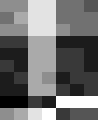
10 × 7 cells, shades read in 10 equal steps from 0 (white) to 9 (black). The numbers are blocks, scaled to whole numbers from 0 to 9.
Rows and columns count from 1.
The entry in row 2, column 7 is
5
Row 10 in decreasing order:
7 6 6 4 3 1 0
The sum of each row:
26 25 24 44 44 43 44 44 33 27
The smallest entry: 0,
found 4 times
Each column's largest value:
9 9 7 8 8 8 8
